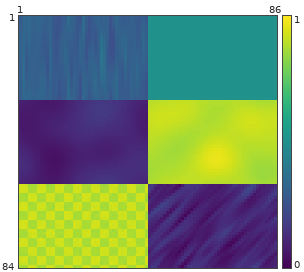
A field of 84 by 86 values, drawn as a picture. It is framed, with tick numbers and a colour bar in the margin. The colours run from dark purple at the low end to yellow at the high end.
It is made of 3 by 2 panels. Panel 1,1: low, streaked downward, faint in contrast. Panel 1,2: middling, flat. Panel 2,1: very low, smooth, faint in contrast. Panel 2,2: very high, smooth, faint in contrast. Panel 3,1: very high, checkered, faint in contrast. Panel 3,2: very low, slanting up to the right, faint in contrast.
